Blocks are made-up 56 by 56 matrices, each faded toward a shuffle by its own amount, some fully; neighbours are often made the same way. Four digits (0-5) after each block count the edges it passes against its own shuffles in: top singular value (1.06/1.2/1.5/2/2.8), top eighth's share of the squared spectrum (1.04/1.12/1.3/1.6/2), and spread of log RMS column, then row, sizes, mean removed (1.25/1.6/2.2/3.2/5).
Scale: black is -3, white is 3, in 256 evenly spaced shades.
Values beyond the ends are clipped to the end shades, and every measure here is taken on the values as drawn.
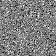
0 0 0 0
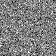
0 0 0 0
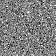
0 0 0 0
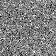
0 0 0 0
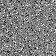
0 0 0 0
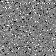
0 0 0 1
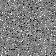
0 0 0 0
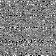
1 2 0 3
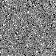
0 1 0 1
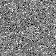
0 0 0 1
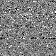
1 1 0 2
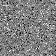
0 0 0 1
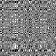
4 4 2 3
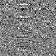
4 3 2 2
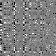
4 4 3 2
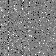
3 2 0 0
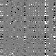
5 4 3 2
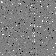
2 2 1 0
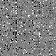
3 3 2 0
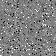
1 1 0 0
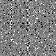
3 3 2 0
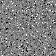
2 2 1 0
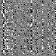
4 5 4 2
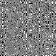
4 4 3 2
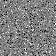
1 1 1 0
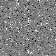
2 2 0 0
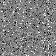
2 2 1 0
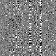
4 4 3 1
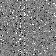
2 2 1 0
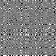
4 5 2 3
